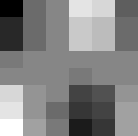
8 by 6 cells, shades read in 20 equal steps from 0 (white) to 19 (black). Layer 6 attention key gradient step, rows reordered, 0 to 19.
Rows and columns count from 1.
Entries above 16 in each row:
1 0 0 0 0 0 0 1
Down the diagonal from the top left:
19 11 9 9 9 8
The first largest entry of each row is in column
1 1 1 1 4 4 4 4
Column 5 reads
3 5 5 9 9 13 14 15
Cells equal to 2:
2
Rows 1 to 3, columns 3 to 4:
9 2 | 9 4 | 9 4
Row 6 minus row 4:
-7 -1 0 5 4 -1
